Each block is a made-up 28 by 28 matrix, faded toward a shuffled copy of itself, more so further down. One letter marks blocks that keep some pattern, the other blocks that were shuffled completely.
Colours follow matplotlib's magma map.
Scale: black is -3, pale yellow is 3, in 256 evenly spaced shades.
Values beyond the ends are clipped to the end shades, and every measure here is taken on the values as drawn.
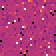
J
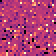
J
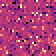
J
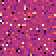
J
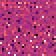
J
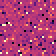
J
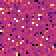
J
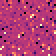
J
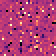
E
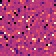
J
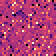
J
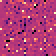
E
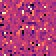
E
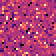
J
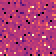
J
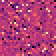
J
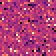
J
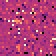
E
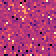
J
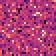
J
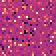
E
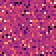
J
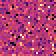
E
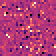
E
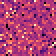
E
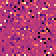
E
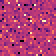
J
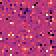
E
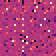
E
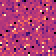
J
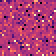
J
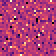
J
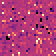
E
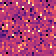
J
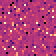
J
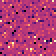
J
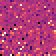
E
